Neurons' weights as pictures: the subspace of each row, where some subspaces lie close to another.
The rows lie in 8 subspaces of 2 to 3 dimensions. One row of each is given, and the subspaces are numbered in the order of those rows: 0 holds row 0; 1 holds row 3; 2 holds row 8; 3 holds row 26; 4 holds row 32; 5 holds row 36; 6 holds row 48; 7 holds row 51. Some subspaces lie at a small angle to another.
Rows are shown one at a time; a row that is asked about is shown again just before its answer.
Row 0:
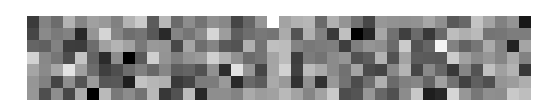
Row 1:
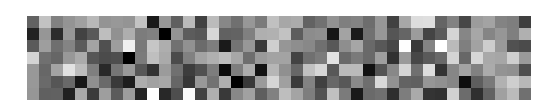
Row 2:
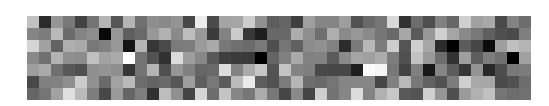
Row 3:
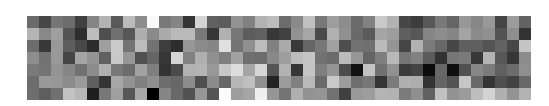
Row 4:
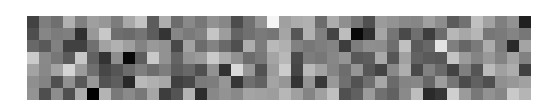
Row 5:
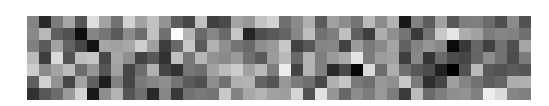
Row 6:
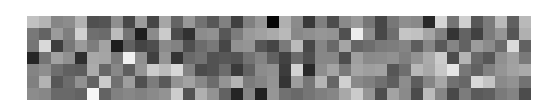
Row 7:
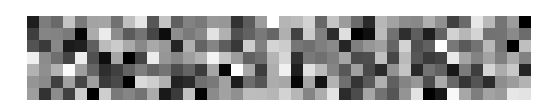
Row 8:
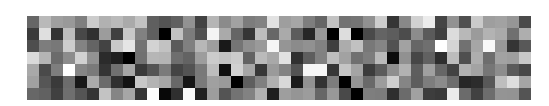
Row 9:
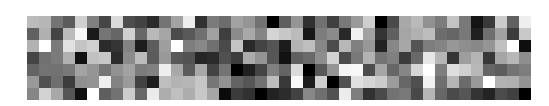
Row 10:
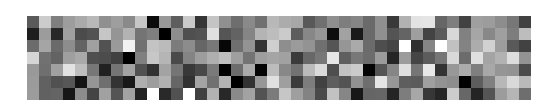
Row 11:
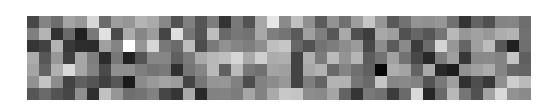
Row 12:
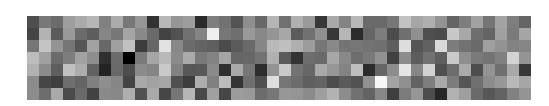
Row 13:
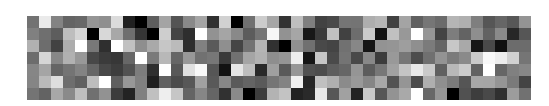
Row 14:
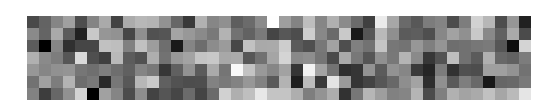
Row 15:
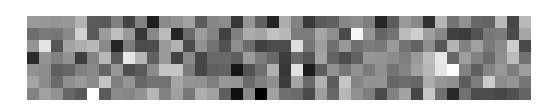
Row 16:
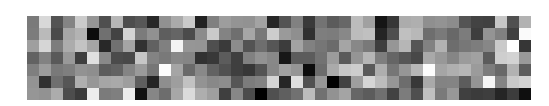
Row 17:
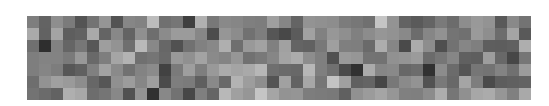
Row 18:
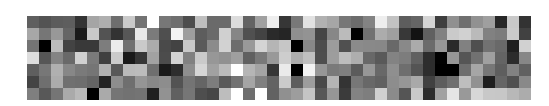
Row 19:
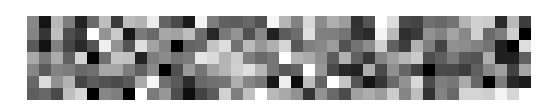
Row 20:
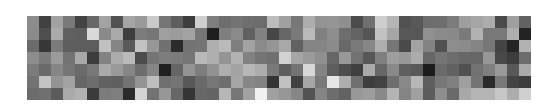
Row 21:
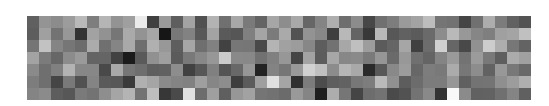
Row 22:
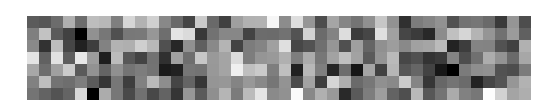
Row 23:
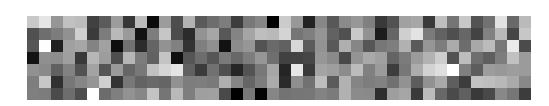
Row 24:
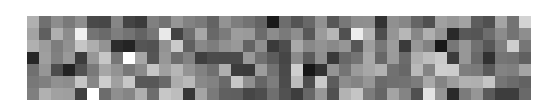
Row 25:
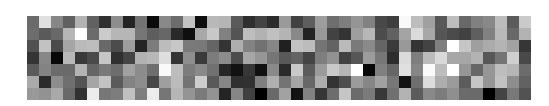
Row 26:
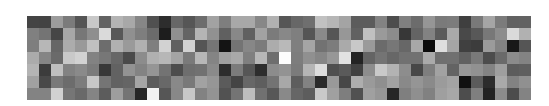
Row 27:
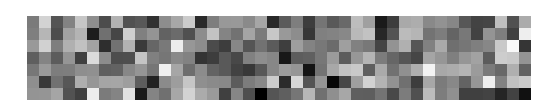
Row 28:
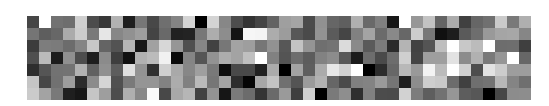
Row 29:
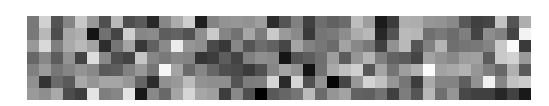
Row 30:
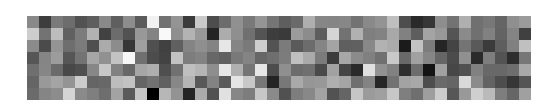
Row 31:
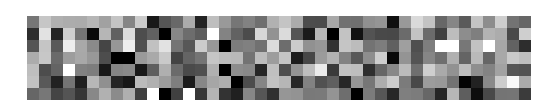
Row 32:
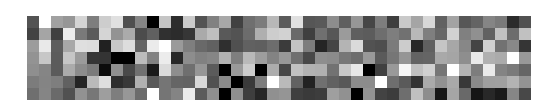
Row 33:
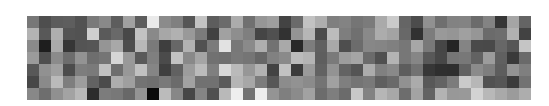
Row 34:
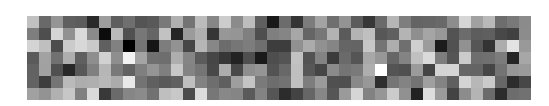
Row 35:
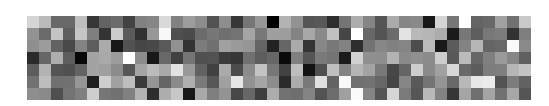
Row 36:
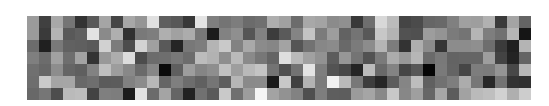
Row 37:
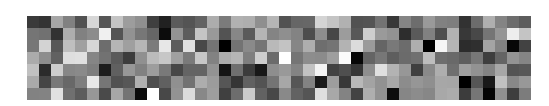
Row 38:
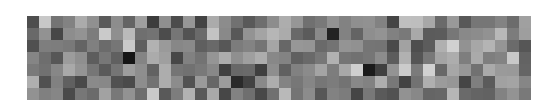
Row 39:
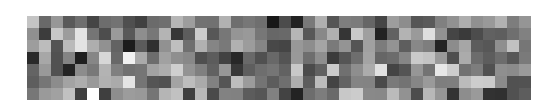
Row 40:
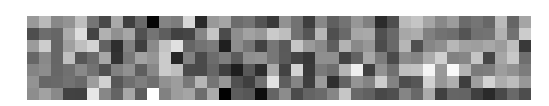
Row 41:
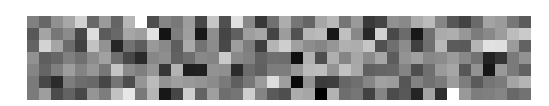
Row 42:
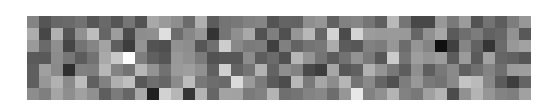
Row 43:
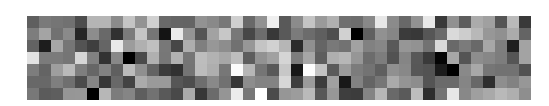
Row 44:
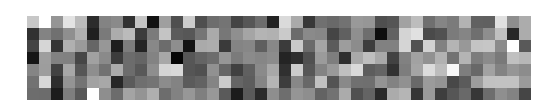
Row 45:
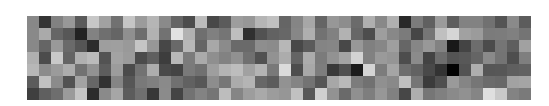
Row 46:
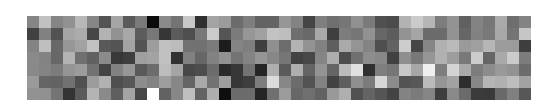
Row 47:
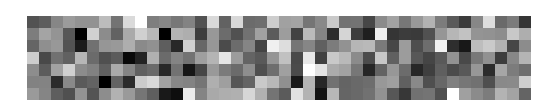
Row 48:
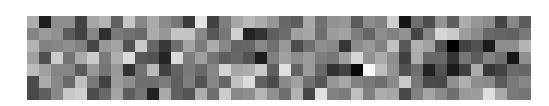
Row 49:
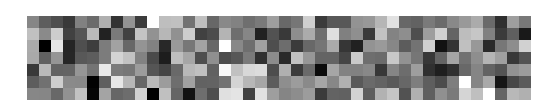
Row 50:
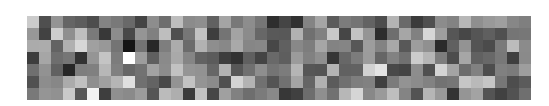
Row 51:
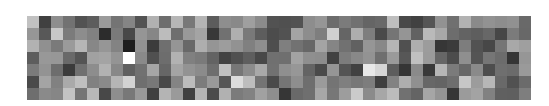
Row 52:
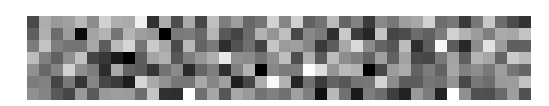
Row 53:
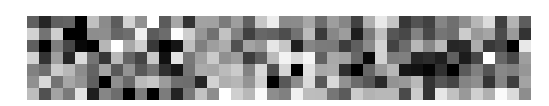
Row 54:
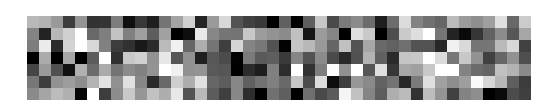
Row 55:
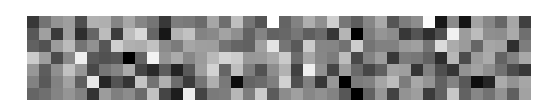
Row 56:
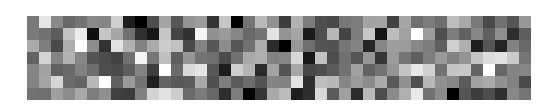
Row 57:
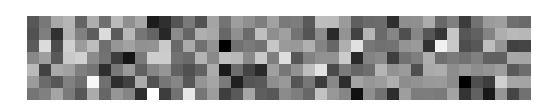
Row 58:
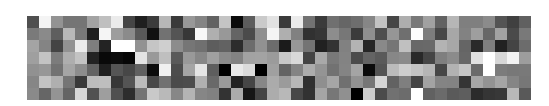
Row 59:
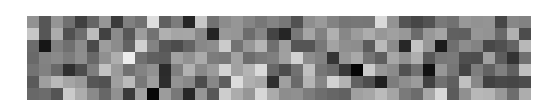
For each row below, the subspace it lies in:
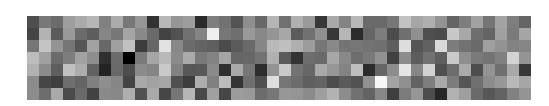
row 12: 5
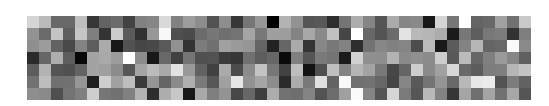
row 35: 3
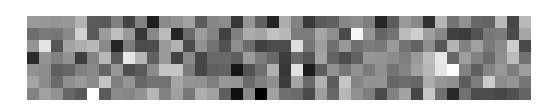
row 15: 2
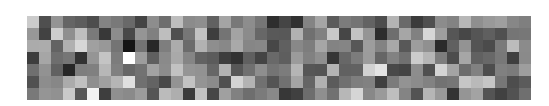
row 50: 7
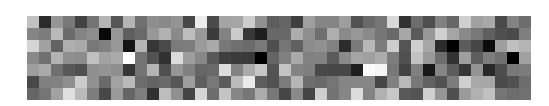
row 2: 6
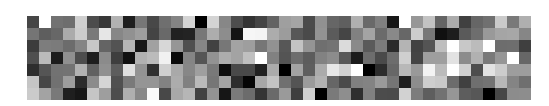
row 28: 6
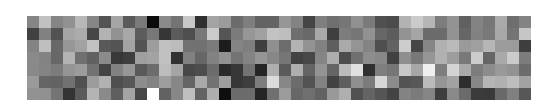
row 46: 1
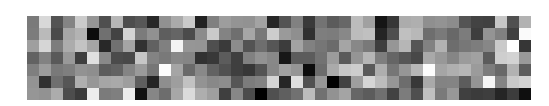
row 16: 5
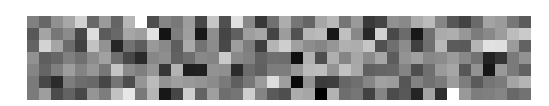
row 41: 4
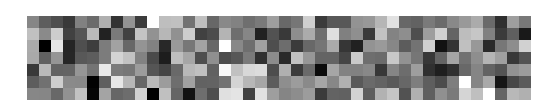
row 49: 3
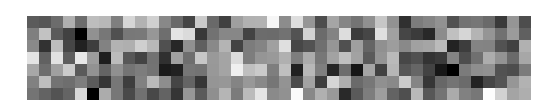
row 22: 7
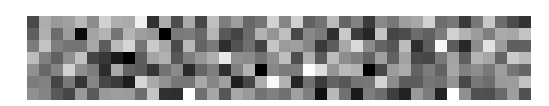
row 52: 4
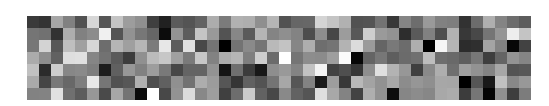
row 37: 3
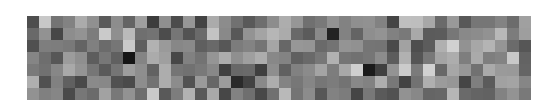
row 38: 7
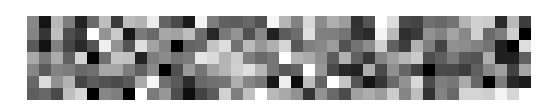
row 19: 5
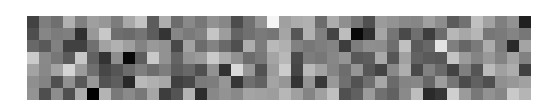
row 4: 0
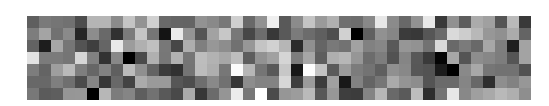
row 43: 2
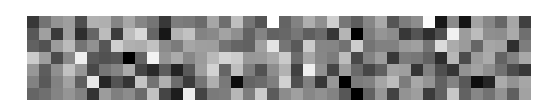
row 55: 3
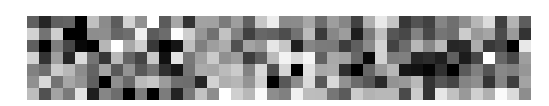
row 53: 4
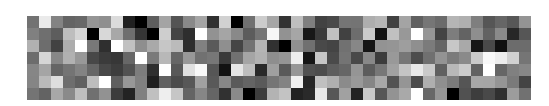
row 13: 4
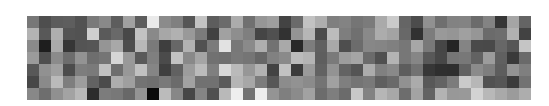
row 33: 2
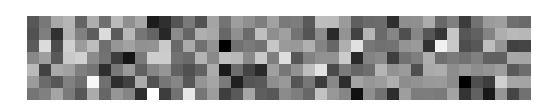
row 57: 3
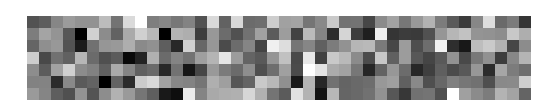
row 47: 4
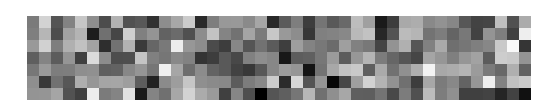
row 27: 5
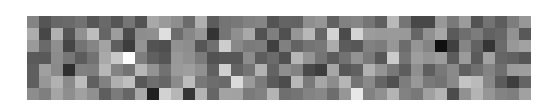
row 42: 2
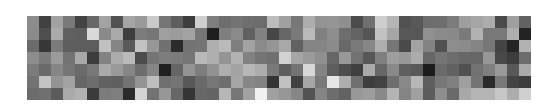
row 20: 5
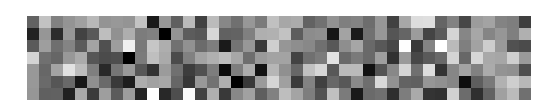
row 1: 1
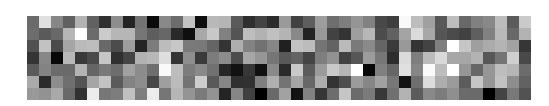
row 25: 7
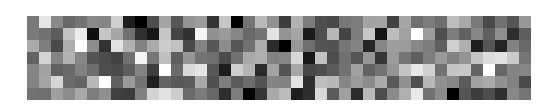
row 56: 4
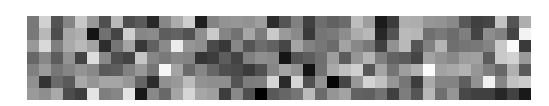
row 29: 5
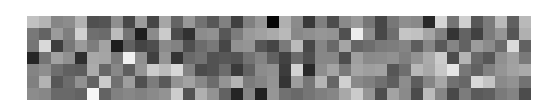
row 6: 3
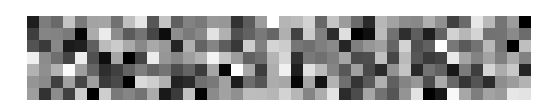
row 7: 0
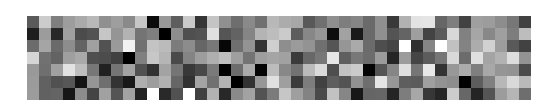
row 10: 1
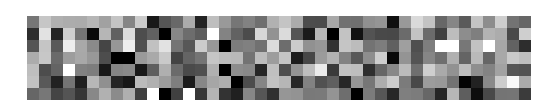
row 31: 2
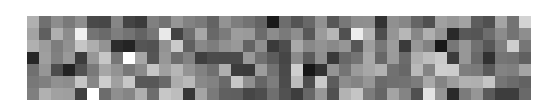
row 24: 1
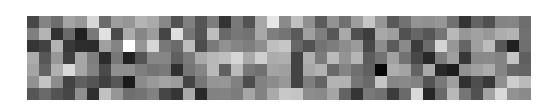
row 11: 6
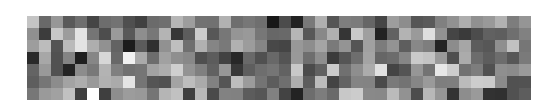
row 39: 7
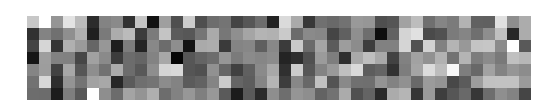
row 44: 3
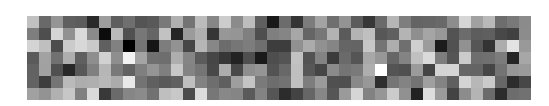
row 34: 6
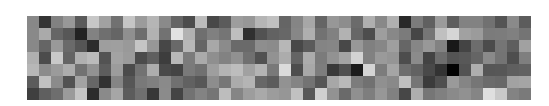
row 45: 6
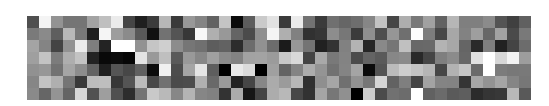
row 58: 4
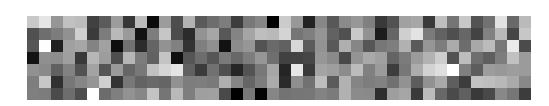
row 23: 3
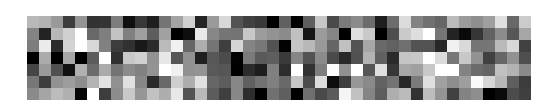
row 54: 7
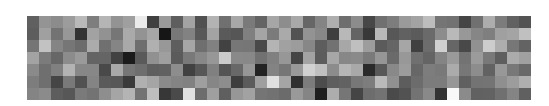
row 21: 4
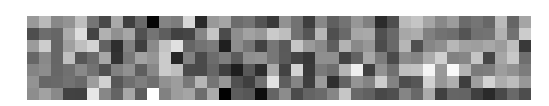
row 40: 1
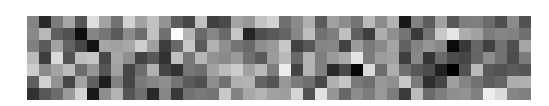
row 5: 6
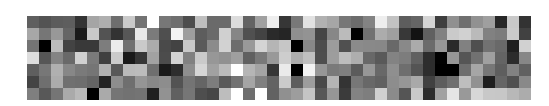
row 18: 2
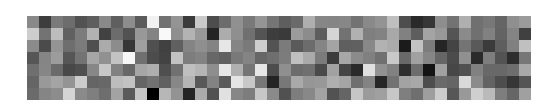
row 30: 1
